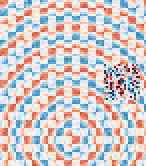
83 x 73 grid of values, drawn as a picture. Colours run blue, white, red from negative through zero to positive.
In the middle right lies a patch that is rougher than the rest. The middle right is the roughest part. On average the colour sits 50% of the way up the scale. Concentric rings centre on the bottom middle.
